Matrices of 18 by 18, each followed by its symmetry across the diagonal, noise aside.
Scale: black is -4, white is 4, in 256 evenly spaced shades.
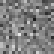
antisymmetric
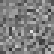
symmetric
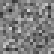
symmetric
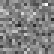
neither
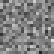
antisymmetric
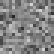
neither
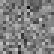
neither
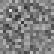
symmetric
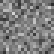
symmetric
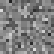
antisymmetric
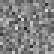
neither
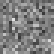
neither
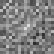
symmetric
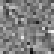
antisymmetric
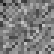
symmetric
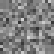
antisymmetric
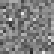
neither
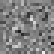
antisymmetric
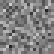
symmetric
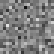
antisymmetric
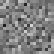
symmetric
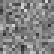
neither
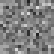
neither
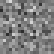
antisymmetric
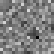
symmetric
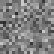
antisymmetric
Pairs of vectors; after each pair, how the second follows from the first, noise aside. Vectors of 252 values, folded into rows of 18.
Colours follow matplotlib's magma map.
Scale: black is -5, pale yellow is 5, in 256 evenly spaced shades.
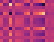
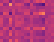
shrunk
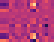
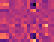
negated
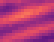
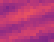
shrunk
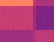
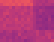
shrunk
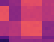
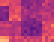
negated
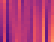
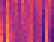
negated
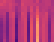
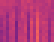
shrunk
